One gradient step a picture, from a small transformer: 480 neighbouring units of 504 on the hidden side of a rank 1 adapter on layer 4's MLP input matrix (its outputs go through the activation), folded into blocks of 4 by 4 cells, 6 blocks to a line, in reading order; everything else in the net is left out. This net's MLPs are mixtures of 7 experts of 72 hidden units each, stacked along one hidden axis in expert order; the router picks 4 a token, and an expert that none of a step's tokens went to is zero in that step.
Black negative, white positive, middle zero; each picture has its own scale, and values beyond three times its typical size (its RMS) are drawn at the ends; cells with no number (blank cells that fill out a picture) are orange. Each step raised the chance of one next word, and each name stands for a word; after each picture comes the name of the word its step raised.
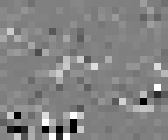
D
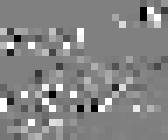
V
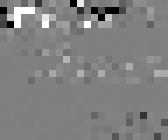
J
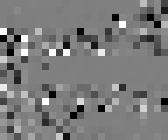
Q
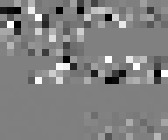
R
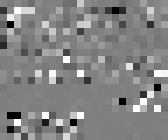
J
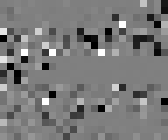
Q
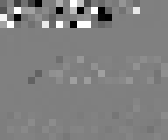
V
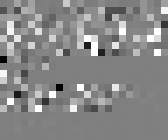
R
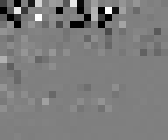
Q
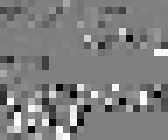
R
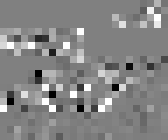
V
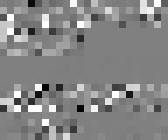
D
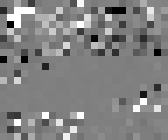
J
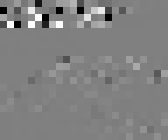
R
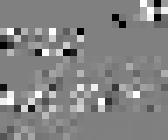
J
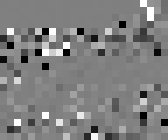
J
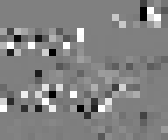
V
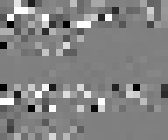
J
